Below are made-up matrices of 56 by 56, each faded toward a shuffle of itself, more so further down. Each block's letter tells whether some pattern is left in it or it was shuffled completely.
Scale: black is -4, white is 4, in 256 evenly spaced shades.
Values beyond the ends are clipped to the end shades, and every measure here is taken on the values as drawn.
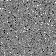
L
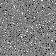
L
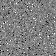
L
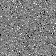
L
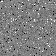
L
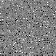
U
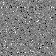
U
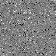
U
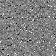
U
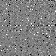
U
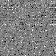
U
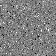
L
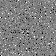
L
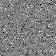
U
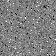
L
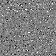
U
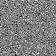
L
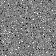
L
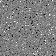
L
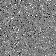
L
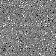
U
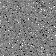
L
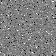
L
